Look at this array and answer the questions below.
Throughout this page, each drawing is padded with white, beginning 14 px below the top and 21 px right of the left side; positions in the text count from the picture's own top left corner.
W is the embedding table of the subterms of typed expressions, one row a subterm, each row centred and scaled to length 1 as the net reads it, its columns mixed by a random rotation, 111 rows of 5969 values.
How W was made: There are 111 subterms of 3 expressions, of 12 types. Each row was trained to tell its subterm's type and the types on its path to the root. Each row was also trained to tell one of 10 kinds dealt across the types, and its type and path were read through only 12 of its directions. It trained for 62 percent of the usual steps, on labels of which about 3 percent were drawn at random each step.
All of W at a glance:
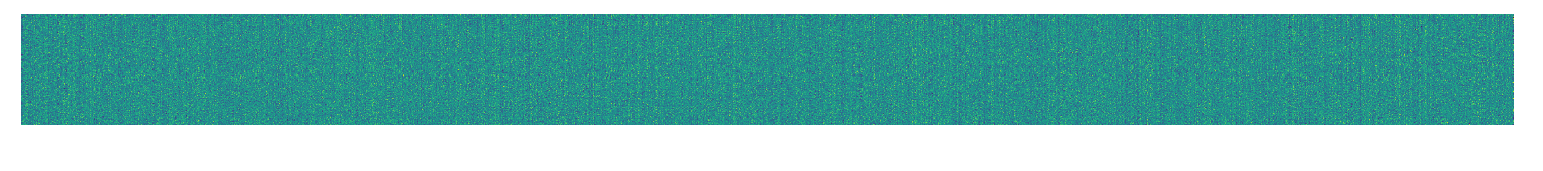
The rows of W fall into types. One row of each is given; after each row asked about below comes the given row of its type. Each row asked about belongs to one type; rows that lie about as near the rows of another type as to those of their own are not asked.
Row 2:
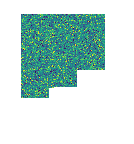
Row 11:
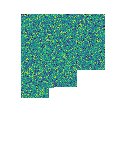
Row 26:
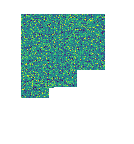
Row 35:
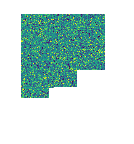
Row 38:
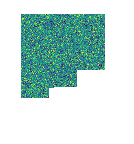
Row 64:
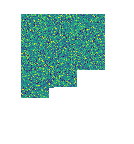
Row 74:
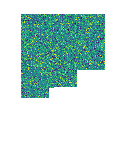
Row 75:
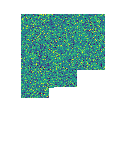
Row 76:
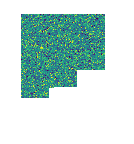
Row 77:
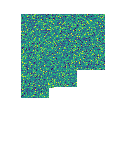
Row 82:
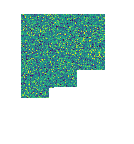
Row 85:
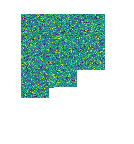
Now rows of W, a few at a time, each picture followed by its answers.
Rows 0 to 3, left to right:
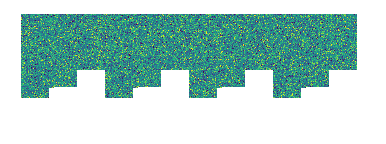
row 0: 77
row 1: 77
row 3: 64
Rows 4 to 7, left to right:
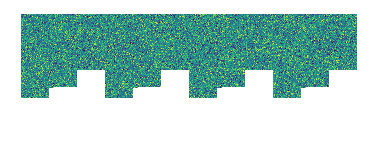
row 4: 76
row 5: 75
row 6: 35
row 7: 76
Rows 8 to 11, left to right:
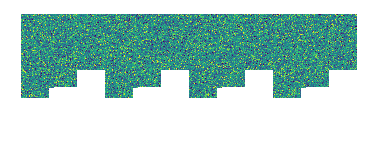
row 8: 64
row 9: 76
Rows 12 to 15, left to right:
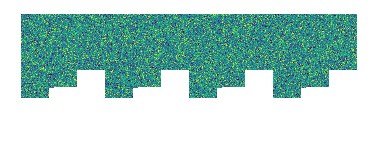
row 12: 64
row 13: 82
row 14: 38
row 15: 64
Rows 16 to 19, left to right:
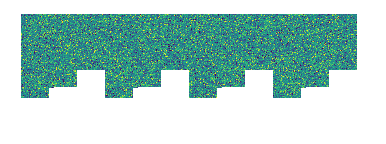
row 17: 26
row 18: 35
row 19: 75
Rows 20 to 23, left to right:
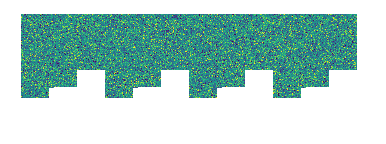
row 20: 26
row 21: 85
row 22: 82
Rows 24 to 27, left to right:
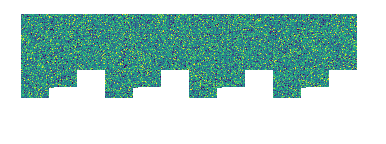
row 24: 38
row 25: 64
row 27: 77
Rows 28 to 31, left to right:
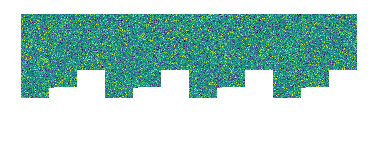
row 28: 76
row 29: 26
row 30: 82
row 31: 76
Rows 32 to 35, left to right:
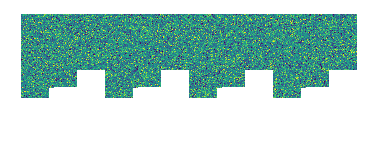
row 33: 77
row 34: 2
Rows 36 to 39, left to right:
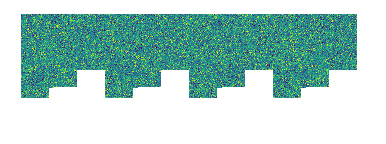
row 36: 2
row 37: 35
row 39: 2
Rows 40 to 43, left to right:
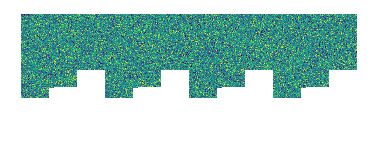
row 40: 2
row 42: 85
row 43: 38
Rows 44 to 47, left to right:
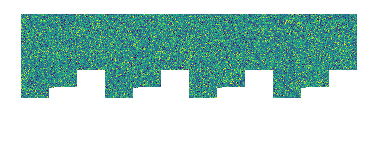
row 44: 77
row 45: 64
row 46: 11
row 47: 85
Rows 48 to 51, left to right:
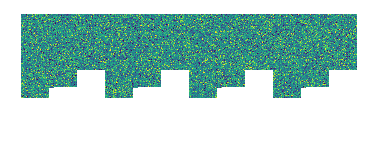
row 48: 35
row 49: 35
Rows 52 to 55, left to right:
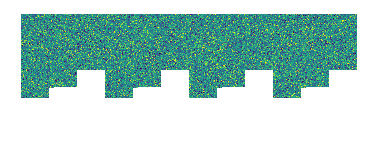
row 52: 26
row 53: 76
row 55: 77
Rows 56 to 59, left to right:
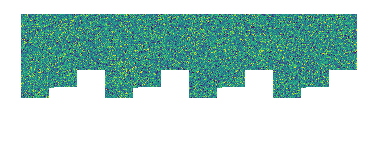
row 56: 2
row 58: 82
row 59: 38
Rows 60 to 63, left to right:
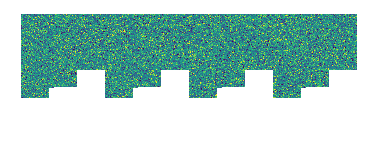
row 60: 26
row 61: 26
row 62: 26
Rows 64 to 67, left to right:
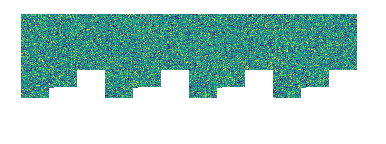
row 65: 85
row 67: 2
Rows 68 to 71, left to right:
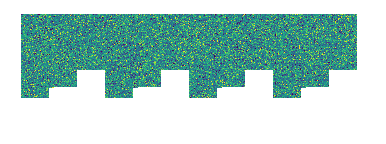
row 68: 38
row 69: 35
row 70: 77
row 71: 82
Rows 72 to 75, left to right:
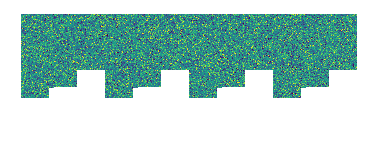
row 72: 76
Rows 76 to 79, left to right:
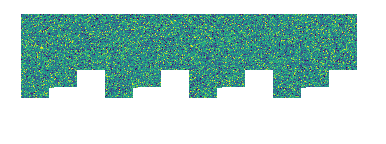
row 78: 2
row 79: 82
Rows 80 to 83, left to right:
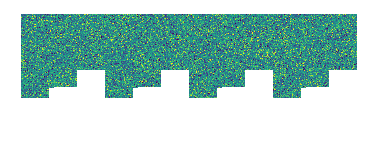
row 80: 77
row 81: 35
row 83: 77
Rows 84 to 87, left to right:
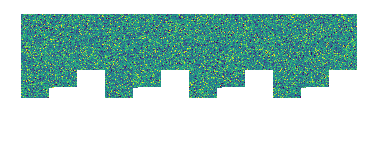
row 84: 38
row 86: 35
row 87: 82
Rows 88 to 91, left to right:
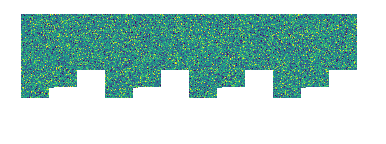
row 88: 75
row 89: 64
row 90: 64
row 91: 85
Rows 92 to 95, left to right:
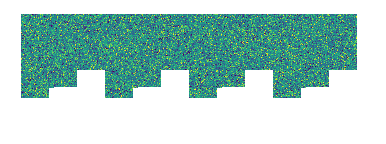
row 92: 2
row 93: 38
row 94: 82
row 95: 76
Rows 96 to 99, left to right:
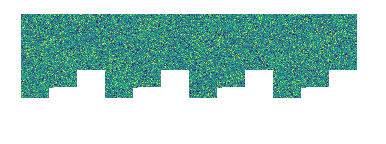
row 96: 38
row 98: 64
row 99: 75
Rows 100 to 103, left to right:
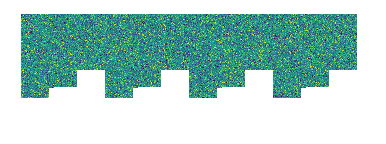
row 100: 35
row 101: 38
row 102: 82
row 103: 85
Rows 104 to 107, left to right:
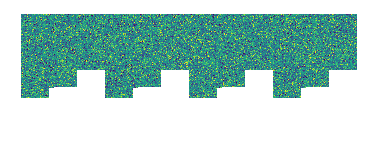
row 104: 82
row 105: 64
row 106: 76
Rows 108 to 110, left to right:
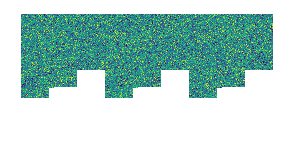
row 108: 2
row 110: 85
